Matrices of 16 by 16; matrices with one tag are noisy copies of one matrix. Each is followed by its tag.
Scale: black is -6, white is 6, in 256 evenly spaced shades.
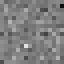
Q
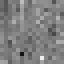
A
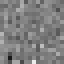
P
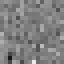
P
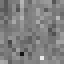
A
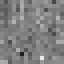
A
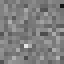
Q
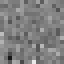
P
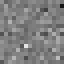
Q
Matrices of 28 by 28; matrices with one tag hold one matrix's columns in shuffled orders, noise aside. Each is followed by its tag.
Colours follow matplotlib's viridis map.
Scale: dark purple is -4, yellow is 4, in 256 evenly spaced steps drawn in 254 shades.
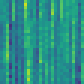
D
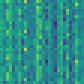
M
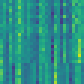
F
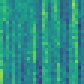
D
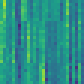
D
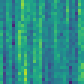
D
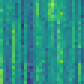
D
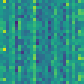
M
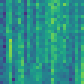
F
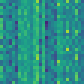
M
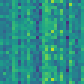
M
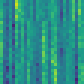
D
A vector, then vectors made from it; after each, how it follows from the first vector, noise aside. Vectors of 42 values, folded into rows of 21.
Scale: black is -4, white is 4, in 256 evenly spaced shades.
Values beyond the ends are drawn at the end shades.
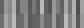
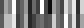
scaled up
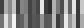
scaled up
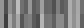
reversed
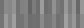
shrunk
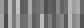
reversed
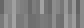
shrunk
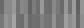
shrunk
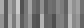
reversed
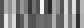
scaled up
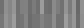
shrunk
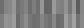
shrunk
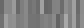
shrunk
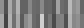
reversed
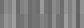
shrunk
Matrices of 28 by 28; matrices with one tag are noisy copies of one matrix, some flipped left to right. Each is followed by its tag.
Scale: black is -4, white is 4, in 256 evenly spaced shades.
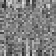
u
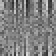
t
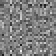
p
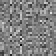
p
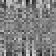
u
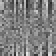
t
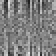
t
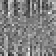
t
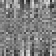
u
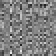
p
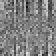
t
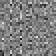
p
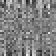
u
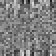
u
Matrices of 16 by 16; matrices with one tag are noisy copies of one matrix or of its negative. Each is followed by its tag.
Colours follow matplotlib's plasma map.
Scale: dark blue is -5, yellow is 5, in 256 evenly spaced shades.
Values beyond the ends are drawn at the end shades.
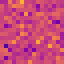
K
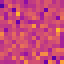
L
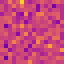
K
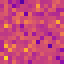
K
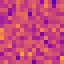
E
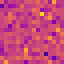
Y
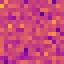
Y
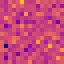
K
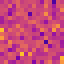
E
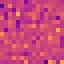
L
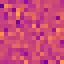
L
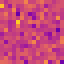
L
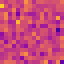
L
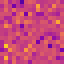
K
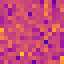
E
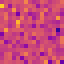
L
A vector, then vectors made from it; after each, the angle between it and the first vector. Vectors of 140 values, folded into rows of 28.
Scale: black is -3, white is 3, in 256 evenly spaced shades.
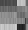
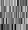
partly opposed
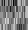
partly aligned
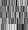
partly aligned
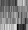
nearly parallel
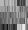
nearly opposite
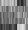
nearly opposite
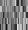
partly opposed
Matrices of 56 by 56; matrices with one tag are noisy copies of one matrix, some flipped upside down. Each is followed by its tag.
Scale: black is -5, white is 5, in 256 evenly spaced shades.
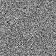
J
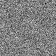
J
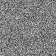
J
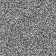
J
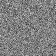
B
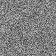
J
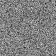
J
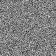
B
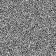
B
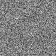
J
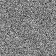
J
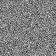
B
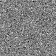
J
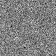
J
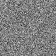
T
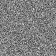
T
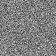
T
